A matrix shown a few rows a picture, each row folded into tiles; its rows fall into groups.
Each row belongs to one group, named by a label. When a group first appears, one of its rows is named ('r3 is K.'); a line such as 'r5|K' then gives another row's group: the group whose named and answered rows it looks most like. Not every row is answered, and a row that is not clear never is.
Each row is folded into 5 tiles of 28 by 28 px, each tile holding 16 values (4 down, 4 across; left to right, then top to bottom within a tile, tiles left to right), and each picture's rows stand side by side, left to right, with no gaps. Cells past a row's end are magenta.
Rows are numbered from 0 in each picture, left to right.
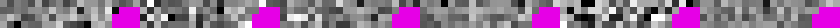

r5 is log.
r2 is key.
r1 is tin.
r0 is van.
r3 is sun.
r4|van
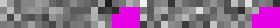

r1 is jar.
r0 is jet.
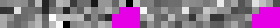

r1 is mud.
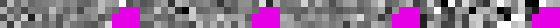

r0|tin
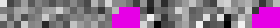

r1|van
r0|jar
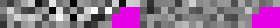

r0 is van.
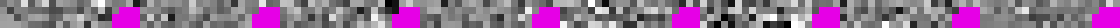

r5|van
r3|sun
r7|mud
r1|tin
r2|jet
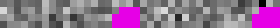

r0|mud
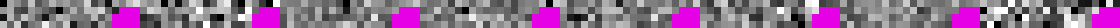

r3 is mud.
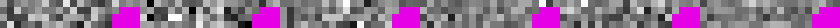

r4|log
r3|tin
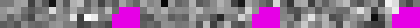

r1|sun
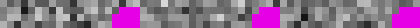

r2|van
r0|van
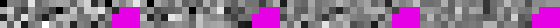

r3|log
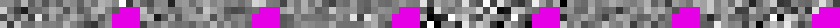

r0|tin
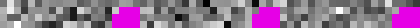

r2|jar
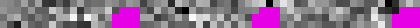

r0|van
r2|jet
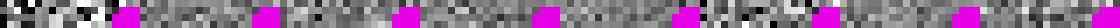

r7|mud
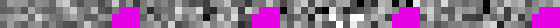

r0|key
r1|log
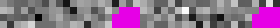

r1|mud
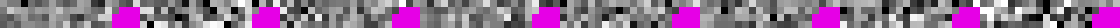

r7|log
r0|sun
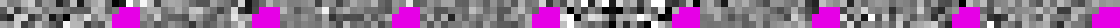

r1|jet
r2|mud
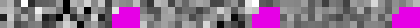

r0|log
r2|log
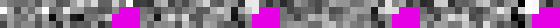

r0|mud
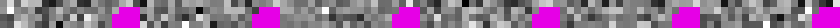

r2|mud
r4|sun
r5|sun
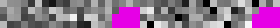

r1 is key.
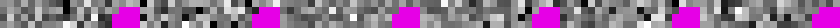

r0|log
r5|van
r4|jet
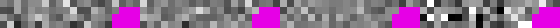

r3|tin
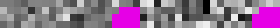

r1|log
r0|mud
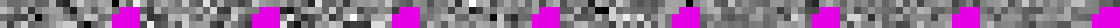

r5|jet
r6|key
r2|van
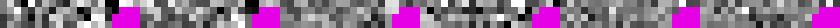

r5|mud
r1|jet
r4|tin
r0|jet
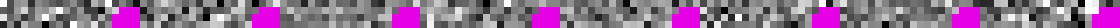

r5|tin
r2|sun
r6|jar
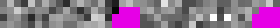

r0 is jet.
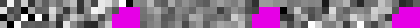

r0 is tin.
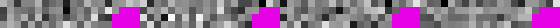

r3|sun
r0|log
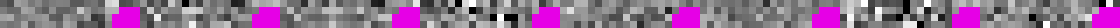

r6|log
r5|key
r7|mud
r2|sun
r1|sun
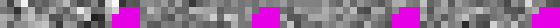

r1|van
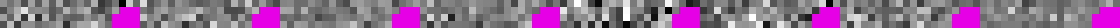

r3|tin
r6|key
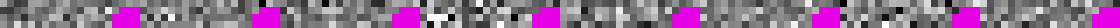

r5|jar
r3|key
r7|jar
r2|sun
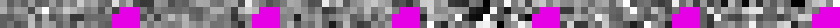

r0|mud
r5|sun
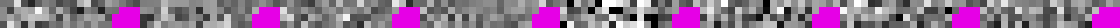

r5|log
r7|log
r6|log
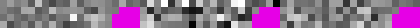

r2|key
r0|van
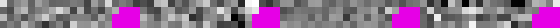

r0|jar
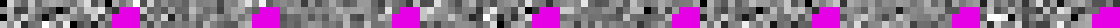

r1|tin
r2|sun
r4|log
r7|key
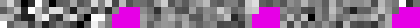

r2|tin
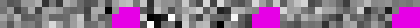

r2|log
